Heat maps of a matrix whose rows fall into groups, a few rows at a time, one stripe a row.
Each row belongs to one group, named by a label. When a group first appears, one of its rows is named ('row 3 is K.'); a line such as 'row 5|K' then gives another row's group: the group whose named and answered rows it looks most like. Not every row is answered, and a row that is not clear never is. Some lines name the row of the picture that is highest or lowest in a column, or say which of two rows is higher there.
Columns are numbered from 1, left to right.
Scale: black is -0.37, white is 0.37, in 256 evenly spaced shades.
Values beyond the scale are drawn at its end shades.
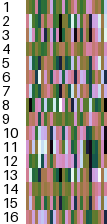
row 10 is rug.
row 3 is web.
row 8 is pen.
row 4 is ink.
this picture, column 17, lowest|3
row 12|rug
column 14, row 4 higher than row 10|No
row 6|rug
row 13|web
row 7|web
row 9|ink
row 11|rug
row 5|web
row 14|web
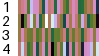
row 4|web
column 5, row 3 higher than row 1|No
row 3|web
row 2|pen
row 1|rug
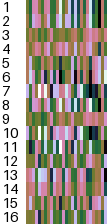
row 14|rug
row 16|ink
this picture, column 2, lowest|11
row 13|rug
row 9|ink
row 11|pen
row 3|ink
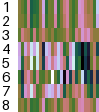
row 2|ink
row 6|pen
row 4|rug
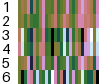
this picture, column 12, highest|6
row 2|ink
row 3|web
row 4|web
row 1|ink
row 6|pen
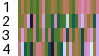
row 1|ink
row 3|web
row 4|web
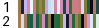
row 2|web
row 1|pen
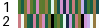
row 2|web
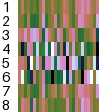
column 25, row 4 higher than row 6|No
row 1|ink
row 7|ink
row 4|pen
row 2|ink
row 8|ink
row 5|rug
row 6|web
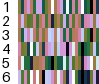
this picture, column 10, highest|6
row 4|rug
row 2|web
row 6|rug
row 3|pen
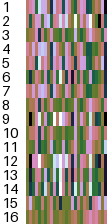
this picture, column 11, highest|12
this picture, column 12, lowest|15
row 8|ink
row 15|web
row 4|rug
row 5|rug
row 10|ink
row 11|ink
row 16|ink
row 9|pen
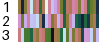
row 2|rug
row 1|pen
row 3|web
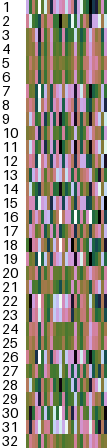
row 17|web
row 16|pen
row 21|web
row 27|pen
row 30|pen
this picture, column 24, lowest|1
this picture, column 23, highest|2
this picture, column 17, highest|16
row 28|web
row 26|rug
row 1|rug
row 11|web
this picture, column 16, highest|2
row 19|rug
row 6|ink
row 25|ink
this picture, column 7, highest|1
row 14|web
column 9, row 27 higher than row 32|No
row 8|rug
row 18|pen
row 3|ink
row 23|pen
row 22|pen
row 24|ink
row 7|rug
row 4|ink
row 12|rug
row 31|pen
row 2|web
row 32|ink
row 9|web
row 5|ink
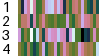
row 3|rug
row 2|ink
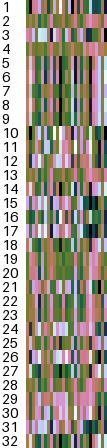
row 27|web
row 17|rug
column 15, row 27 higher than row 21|No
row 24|pen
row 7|web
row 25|web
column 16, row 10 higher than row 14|No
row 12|pen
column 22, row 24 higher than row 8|Yes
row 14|web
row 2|ink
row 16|pen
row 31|rug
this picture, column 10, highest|10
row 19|ink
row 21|pen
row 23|ink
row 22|ink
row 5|web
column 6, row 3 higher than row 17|Yes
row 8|web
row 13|ink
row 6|web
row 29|pen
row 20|ink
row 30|pen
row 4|ink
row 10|pen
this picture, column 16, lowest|1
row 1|pen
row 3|rug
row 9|web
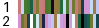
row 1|web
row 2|rug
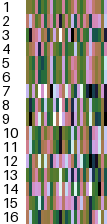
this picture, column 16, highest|11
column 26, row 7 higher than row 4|Yes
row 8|pen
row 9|pen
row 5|ink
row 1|ink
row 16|web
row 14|pen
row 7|rug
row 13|pen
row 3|pen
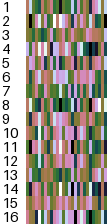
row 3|ink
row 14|pen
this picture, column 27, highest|8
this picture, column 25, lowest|14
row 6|pen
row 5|web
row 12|rug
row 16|rug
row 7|pen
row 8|web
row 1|web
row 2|pen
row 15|pen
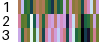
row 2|rug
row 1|web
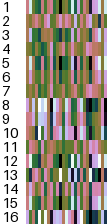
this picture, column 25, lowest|13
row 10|rug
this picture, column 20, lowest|13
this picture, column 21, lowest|8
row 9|rug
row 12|web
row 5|web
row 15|web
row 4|ink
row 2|pen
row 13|pen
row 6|web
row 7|ink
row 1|web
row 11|ink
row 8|rug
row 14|web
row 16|rug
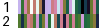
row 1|rug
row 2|pen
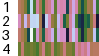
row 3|rug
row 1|rug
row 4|ink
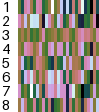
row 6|pen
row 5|web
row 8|web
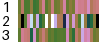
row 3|ink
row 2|pen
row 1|ink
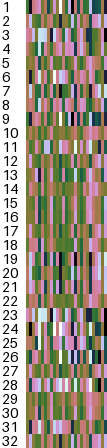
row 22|ink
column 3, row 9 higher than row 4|Yes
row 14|ink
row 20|web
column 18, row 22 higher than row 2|No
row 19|web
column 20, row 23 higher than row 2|No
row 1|pen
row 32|web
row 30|ink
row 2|web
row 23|rug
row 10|ink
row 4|rug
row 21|web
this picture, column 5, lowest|13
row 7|web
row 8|rug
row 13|ink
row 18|ink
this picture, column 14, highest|28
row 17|web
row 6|pen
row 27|web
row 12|web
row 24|pen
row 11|pen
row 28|pen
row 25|rug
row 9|pen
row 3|rug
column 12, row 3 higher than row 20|Yes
